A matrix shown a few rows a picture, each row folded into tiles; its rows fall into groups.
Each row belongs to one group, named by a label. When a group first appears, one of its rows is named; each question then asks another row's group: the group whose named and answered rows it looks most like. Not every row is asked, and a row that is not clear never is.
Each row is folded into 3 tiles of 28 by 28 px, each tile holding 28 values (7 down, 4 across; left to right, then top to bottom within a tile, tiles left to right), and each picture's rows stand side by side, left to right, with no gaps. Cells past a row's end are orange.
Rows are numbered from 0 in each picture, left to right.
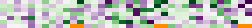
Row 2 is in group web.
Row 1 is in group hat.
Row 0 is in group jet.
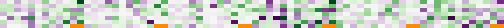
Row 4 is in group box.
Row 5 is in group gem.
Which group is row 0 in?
jet
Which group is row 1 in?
hat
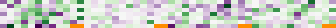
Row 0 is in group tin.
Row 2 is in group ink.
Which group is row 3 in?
box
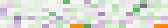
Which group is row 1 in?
box
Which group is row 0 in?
gem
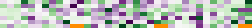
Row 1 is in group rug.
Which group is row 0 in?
web
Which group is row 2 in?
jet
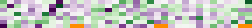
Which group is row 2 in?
jet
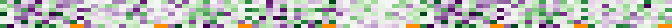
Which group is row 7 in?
box
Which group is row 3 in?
jet
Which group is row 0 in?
rug
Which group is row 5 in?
rug
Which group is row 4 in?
tin
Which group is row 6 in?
tin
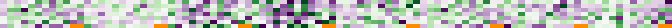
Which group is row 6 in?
ink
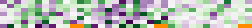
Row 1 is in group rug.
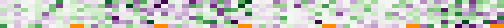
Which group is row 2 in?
hat
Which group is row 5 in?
tin
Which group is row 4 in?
tin
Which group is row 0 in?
box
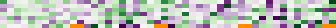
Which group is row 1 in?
tin
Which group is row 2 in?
ink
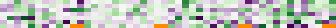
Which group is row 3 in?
tin
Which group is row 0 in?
gem
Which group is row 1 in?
box
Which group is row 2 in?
gem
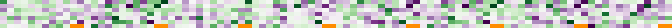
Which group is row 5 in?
hat
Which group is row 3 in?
web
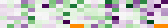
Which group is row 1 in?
web
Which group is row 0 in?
hat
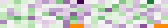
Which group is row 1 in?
tin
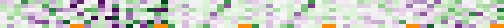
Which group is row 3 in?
box
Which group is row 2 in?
box
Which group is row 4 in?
web
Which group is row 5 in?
tin
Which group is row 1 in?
jet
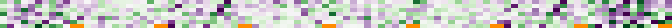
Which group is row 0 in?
rug
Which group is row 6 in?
ink
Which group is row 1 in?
gem
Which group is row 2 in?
ink
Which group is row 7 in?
rug
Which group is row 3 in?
hat
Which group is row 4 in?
jet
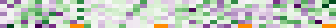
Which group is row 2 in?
tin
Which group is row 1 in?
box
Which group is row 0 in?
tin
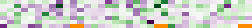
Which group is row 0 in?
ink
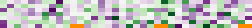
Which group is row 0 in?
ink
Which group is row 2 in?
rug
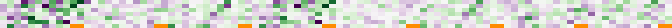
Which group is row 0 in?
hat
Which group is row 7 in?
tin
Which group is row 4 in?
web
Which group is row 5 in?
box
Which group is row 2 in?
box
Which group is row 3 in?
hat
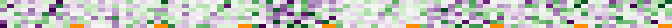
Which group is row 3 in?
rug
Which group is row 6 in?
hat
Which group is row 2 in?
box
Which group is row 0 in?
ink
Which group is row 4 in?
box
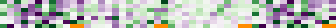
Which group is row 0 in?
rug
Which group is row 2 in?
box
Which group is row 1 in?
jet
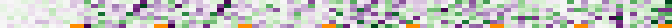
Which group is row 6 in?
gem
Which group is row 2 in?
ink
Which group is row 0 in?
web
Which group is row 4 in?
rug
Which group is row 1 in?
ink
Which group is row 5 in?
tin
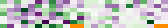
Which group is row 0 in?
rug
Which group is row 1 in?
web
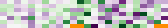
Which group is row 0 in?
jet
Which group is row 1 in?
rug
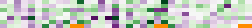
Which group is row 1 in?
jet
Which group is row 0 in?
jet
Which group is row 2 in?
box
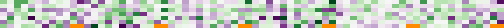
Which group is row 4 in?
tin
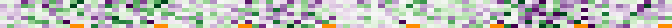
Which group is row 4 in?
hat
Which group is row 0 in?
hat
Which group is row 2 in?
gem
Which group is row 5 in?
gem
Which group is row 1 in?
hat
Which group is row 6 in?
rug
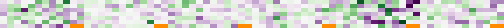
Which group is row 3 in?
gem
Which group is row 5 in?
web
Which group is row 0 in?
tin
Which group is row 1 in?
web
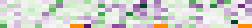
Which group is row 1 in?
ink
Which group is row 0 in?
box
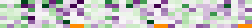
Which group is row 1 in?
web
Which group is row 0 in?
web
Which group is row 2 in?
ink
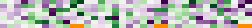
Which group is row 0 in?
hat
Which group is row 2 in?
web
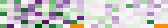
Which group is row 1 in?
web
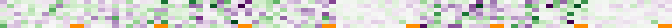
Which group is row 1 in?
jet
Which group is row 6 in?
hat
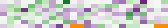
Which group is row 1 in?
ink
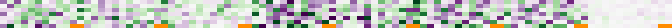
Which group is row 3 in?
rug
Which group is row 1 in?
jet
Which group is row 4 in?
jet
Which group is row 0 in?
tin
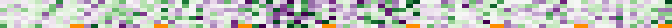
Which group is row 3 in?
rug
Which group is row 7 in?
jet
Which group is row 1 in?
tin
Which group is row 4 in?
hat
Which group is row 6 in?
ink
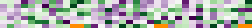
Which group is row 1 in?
rug
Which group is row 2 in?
jet
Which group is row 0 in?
hat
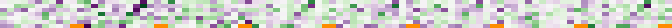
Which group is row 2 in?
gem
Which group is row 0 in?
ink
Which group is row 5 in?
ink
